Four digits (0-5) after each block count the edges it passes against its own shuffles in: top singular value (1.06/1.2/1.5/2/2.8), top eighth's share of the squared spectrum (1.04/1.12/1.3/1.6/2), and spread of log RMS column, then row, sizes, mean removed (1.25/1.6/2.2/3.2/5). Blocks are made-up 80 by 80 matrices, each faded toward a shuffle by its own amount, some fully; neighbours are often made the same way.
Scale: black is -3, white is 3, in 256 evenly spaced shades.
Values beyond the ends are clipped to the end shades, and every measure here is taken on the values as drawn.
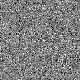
3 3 1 1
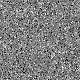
2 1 0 0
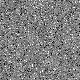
1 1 0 0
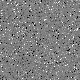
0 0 0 0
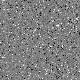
2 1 0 0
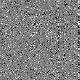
4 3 2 1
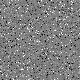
0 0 0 0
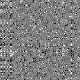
4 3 2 2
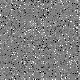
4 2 1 1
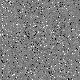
2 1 0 0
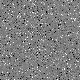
2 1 0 0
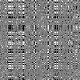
5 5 4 3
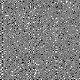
4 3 2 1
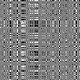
5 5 4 4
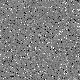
2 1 0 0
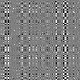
5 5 4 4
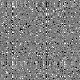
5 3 2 2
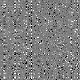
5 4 2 2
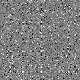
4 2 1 0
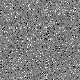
3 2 1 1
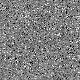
0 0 0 1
